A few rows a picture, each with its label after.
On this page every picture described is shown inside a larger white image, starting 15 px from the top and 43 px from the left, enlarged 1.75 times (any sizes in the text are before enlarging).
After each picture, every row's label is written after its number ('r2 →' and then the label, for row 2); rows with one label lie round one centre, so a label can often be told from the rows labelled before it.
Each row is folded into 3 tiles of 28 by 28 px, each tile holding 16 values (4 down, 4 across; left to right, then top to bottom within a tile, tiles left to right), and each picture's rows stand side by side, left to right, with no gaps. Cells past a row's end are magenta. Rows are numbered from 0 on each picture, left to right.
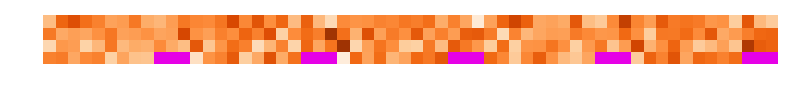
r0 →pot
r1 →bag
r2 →bag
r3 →pot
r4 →bag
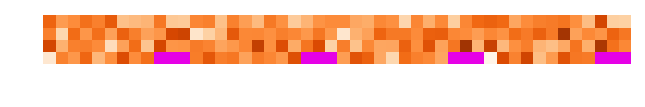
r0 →bag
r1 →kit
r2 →kit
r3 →bag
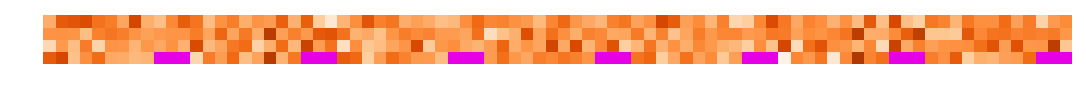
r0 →pot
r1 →bag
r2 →pot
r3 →kit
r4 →pot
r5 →bag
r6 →kit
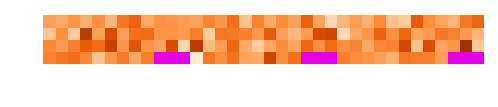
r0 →kit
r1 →bag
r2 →kit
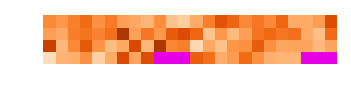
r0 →bag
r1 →pot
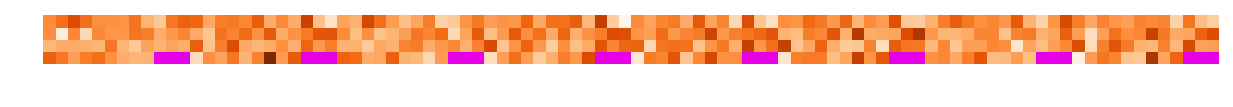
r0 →pot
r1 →bag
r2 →pot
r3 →bag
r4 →bag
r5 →bag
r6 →pot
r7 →bag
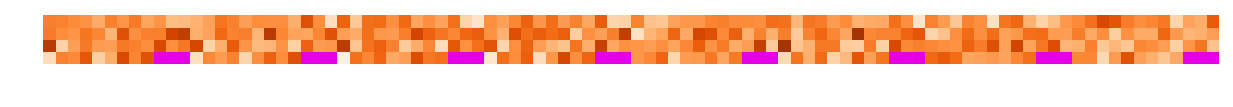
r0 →bag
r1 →bag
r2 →bag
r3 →bag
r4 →kit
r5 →bag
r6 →kit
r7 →pot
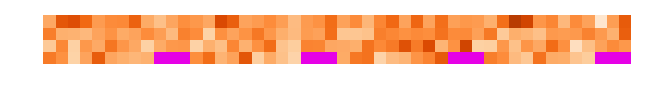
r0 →pot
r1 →pot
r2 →kit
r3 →pot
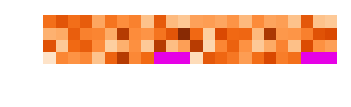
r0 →bag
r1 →bag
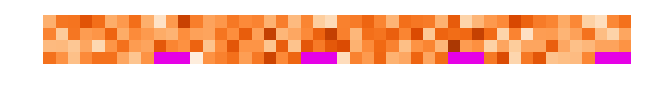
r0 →pot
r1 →bag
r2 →bag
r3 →pot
